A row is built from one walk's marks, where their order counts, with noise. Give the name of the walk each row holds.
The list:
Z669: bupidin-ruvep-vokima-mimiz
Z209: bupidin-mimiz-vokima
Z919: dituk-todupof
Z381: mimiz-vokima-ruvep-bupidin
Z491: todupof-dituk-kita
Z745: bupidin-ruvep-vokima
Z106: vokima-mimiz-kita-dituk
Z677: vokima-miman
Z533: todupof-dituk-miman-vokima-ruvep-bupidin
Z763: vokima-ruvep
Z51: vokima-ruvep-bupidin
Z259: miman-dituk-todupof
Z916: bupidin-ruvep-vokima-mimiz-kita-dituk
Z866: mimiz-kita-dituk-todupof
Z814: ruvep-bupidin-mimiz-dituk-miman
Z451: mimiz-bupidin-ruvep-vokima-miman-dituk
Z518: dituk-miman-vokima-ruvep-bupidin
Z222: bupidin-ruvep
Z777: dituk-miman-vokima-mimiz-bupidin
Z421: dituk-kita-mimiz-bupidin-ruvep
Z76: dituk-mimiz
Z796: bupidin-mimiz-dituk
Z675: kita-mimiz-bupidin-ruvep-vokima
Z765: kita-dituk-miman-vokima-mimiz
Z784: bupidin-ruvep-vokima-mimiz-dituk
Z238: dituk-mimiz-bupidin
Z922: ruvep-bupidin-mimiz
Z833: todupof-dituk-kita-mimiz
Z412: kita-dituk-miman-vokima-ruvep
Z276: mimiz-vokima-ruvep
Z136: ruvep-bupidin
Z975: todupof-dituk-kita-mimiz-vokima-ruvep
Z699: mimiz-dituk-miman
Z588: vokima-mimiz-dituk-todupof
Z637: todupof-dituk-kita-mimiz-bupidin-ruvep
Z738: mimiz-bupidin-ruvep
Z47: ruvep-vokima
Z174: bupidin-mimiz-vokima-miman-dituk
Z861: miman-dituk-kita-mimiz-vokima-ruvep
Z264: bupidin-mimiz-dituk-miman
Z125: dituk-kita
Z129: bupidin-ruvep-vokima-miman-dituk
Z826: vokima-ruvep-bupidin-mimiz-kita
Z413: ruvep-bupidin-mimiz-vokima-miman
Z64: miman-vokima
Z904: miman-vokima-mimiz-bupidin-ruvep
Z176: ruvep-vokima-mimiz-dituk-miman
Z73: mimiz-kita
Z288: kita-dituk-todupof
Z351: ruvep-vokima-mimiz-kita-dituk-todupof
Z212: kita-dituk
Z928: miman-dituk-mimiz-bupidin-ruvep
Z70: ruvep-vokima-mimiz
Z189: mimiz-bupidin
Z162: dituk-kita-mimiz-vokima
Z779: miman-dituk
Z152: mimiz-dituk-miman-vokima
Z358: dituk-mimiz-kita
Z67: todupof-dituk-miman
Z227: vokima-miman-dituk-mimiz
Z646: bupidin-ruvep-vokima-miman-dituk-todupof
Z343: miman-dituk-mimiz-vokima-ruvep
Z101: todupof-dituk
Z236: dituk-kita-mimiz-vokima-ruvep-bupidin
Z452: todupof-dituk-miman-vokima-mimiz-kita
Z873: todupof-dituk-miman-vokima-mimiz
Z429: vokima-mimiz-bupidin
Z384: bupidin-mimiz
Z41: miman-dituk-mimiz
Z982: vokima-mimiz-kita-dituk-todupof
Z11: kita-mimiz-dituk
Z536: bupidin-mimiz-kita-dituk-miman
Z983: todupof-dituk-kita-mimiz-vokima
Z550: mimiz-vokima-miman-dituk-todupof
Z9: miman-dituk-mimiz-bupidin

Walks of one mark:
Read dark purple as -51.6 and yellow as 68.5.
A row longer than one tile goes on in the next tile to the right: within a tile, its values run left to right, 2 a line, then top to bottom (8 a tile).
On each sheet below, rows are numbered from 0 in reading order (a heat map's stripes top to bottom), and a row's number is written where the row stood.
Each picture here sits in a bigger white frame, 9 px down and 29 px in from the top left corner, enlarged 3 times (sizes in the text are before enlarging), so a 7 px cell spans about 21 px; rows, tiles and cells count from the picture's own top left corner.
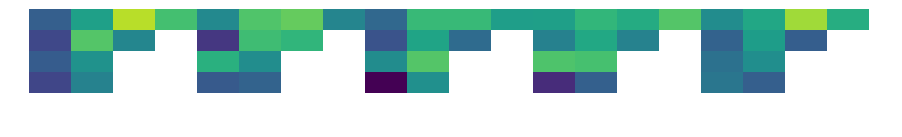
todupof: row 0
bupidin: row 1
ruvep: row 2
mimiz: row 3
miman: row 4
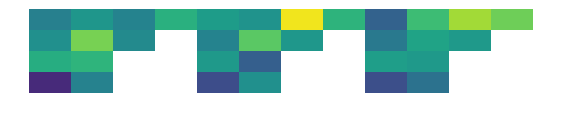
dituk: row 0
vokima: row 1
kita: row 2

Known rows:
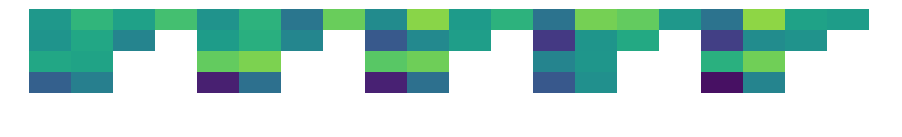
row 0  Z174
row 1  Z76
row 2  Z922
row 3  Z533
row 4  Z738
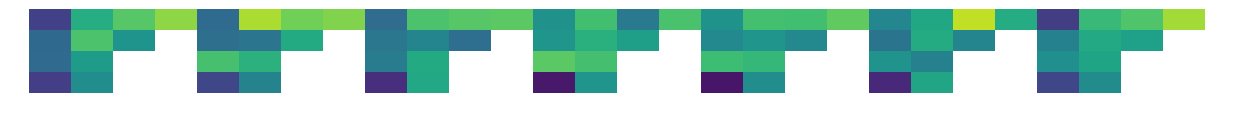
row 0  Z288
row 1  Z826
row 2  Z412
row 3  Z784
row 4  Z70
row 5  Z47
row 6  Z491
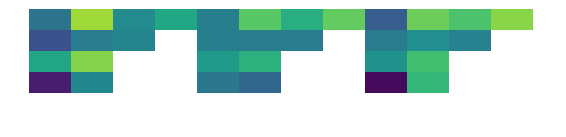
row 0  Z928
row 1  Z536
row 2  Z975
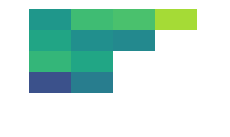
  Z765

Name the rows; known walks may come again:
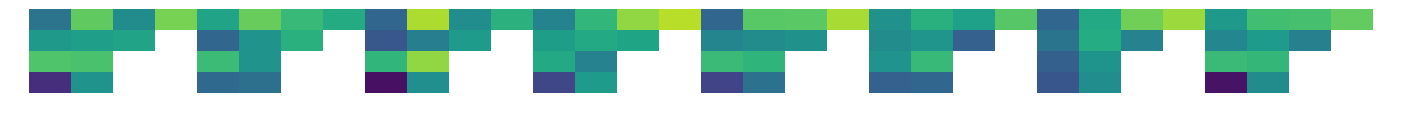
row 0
Z916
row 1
Z777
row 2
Z421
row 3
Z983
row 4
Z73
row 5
Z699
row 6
Z550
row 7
Z70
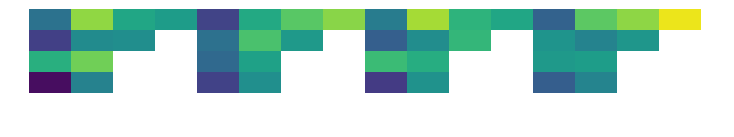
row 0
Z738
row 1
Z288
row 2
Z236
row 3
Z452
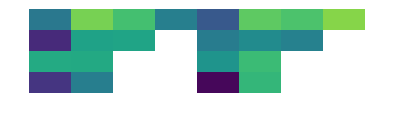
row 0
Z136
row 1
Z975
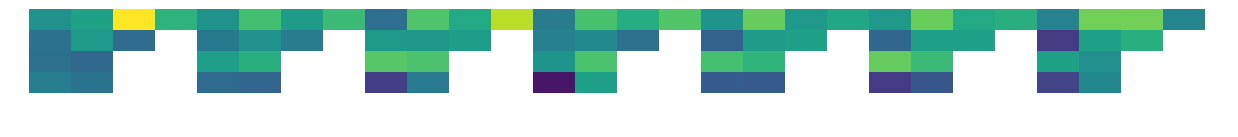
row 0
Z677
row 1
Z264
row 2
Z358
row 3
Z343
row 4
Z9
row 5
Z384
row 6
Z51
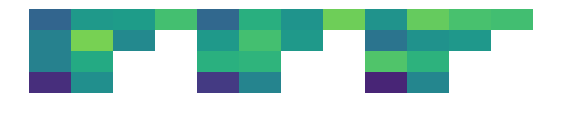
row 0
Z101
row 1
Z212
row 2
Z669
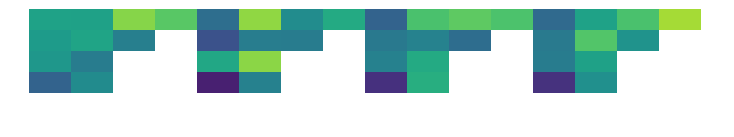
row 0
Z152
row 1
Z928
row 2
Z412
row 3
Z588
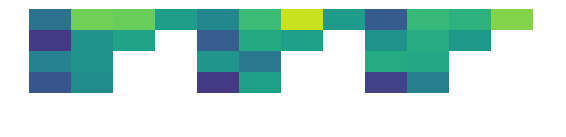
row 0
Z533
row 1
Z745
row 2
Z125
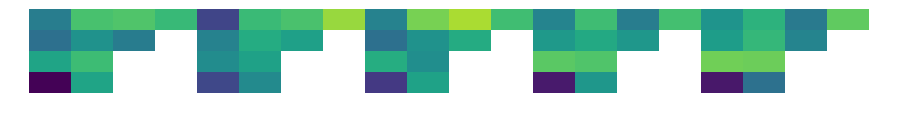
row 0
Z276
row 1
Z491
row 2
Z675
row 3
Z784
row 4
Z76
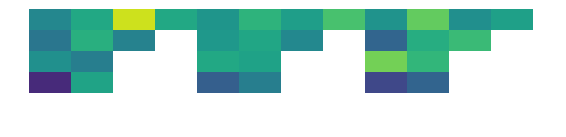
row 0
Z47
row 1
Z174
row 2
Z238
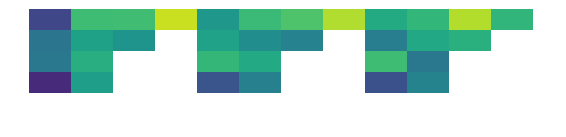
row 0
Z351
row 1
Z765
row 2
Z209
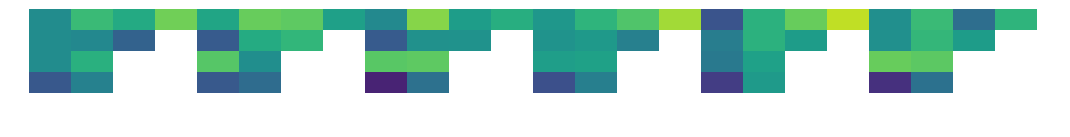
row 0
Z176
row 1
Z429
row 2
Z922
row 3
Z873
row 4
Z982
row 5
Z796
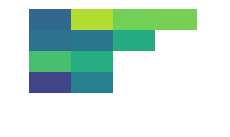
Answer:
Z826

